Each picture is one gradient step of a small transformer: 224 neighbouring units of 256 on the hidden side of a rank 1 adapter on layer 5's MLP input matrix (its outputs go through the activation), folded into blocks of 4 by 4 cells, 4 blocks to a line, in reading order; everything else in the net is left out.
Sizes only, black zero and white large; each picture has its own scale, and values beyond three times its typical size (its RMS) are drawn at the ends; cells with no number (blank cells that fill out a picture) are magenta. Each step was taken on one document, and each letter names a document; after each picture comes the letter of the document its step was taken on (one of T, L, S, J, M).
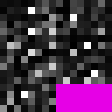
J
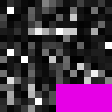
J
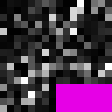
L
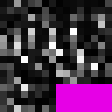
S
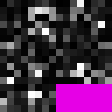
J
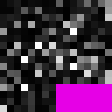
L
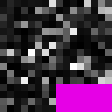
L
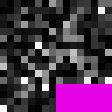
L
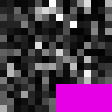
L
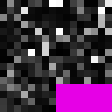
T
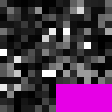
T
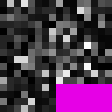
T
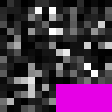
J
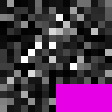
L
